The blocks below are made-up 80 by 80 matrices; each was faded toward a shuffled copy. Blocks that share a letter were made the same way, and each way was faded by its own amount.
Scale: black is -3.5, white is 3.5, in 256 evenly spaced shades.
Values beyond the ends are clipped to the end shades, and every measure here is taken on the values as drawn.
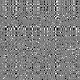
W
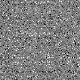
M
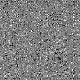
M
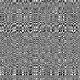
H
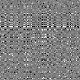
W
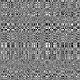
H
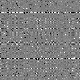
W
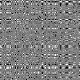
W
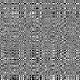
H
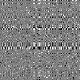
W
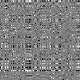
W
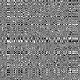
W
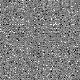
M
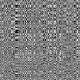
H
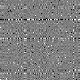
W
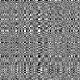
H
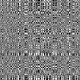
H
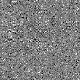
M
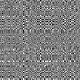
H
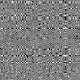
W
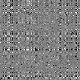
W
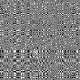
W
